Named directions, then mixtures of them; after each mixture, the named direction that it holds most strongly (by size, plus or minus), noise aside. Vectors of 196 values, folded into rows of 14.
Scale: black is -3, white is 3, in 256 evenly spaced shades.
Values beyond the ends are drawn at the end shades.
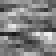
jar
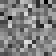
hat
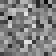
hat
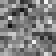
hat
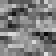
jar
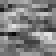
jar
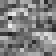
jar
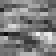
jar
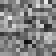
hat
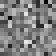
hat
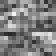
jar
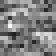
jar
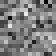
hat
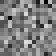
hat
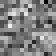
hat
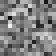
hat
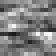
jar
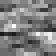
jar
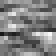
jar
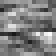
jar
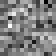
hat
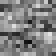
jar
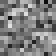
hat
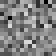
hat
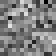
hat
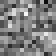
hat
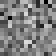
hat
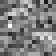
hat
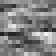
jar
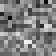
hat
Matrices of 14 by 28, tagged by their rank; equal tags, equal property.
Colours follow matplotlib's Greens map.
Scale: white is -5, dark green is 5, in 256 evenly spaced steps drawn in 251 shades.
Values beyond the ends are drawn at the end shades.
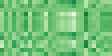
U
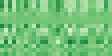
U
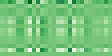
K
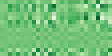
U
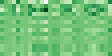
U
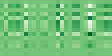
K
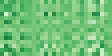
U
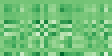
U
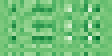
U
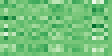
U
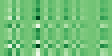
K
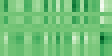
K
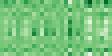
U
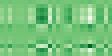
K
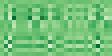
U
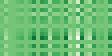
K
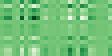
K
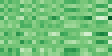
U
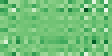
U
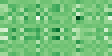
U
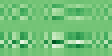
K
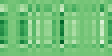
K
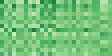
U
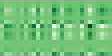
K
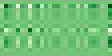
K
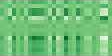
K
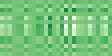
K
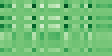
K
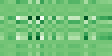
K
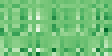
U
